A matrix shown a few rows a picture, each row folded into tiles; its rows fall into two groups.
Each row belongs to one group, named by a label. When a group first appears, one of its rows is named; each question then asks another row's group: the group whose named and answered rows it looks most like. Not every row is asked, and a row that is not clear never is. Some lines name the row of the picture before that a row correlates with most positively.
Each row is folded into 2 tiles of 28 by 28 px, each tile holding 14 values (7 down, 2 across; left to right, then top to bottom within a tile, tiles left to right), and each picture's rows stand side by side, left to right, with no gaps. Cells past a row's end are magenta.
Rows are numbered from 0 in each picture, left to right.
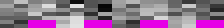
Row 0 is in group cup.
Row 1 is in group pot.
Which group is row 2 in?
cup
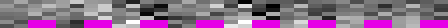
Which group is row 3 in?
cup
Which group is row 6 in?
pot
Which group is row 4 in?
pot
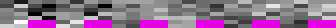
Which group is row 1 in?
pot
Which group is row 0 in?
pot
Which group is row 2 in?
cup
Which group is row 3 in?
pot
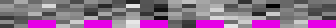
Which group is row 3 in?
cup
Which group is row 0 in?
cup
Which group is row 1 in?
pot
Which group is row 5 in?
pot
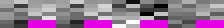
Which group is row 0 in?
cup
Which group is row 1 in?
cup
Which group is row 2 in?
pot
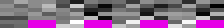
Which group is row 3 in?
pot
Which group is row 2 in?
pot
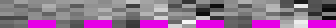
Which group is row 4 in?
cup
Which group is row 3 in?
pot
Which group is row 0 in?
cup
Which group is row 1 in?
cup
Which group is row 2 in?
cup
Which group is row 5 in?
pot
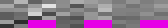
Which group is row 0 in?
cup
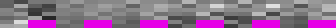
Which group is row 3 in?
cup
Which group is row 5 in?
cup
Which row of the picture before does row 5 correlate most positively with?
1
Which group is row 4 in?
cup
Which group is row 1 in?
cup
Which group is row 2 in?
cup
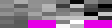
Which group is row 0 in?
cup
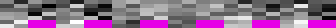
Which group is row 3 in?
cup
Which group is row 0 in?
pot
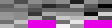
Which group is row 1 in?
pot
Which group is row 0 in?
pot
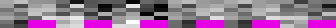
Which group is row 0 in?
cup
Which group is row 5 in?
pot
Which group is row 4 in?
cup
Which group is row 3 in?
cup
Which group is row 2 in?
pot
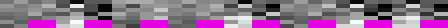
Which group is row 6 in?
pot
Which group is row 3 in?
cup
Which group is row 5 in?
cup
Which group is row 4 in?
pot
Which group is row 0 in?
cup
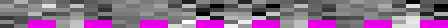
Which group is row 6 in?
cup
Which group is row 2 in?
cup
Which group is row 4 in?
pot
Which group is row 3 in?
pot
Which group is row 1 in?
pot
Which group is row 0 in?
cup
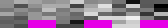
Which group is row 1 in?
cup
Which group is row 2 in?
pot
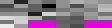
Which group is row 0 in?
pot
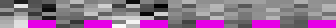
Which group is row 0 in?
pot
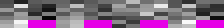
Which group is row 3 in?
pot
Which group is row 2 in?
cup
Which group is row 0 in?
pot
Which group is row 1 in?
pot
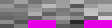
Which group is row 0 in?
cup
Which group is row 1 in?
cup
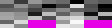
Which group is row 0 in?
pot
